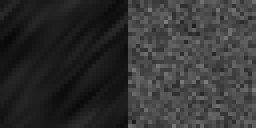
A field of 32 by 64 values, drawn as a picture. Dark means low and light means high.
The table splits into one row of 2 panels. Panel 1,1: very low, slanting up to the right, faint in contrast. Panel 1,2: low, fine-grained.
